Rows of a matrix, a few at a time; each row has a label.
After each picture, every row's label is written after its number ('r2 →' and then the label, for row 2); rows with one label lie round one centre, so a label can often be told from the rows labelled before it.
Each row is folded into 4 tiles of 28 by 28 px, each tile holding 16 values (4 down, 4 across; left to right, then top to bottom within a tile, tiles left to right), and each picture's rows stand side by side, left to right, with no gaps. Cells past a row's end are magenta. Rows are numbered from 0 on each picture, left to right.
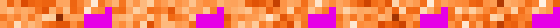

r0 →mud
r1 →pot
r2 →mud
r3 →mud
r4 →mud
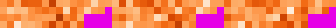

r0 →mud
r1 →mud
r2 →mud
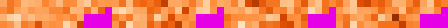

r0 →pot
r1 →mud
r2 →mud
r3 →mud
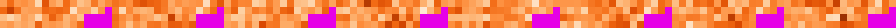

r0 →pot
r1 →mud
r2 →pot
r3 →mud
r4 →pot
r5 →mud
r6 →mud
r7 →mud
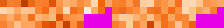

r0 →mud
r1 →pot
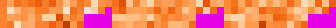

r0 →mud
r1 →pot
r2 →pot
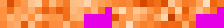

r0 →pot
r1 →mud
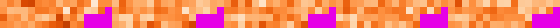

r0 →mud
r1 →pot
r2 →pot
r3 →pot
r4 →pot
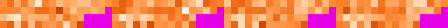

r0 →pot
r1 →pot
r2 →pot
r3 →pot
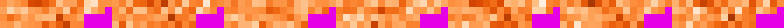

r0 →mud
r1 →mud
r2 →pot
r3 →pot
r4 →mud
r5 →mud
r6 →mud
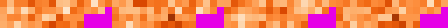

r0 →mud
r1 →mud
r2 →pot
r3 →mud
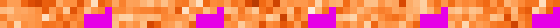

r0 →mud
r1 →pot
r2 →mud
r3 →pot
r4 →mud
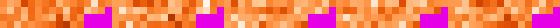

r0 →mud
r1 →mud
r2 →pot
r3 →pot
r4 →mud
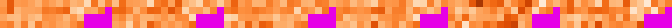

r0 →pot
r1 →pot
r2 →pot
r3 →pot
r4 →mud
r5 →pot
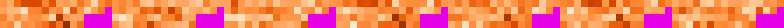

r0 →mud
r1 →pot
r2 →pot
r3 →mud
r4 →mud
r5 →mud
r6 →pot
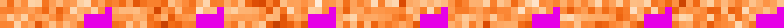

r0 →pot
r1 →mud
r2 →mud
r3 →pot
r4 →pot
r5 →pot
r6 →pot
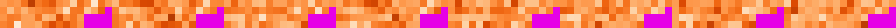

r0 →mud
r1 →mud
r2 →pot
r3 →mud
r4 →pot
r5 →pot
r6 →pot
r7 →pot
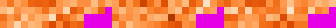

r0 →mud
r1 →mud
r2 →mud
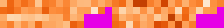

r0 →pot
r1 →mud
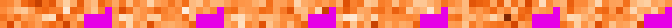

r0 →mud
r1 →pot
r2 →pot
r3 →pot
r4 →mud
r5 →pot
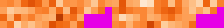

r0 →mud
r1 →pot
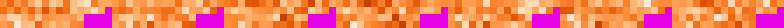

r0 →pot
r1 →pot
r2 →mud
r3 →mud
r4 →pot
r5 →pot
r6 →mud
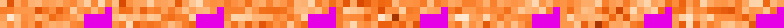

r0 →pot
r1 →pot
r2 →pot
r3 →mud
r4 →pot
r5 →pot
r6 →pot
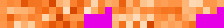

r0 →mud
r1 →pot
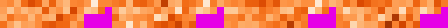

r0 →mud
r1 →mud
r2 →mud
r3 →mud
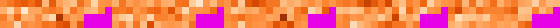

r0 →mud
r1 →pot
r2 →mud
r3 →mud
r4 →pot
